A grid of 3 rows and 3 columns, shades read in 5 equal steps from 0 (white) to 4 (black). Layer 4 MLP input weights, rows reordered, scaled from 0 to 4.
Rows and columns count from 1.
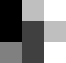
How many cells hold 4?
2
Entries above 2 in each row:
1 2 1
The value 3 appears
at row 2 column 2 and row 3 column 2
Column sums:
10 7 1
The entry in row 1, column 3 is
0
